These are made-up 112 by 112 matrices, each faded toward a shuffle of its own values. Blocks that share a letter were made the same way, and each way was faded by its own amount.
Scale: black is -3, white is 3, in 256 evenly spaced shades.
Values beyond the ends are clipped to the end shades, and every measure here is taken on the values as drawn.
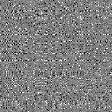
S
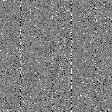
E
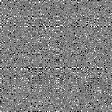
S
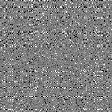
S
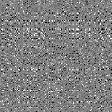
S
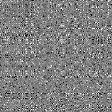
S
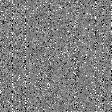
E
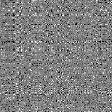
S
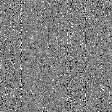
E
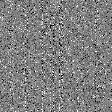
E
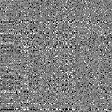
S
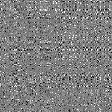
S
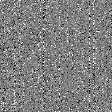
E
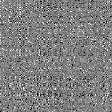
S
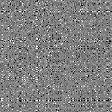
S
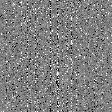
E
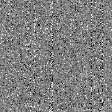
E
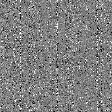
E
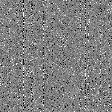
E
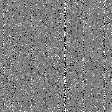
E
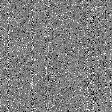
E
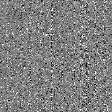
E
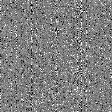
E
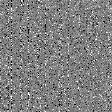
E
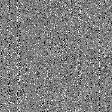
E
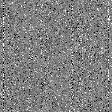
E
